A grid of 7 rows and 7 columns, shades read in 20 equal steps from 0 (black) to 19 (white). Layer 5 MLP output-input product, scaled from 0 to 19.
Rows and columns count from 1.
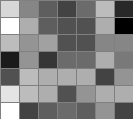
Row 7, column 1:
19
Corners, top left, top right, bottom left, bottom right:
16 3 19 5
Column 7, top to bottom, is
3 0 10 9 11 13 5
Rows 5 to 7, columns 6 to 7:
5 11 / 13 13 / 11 5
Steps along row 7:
down up up down up down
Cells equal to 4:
1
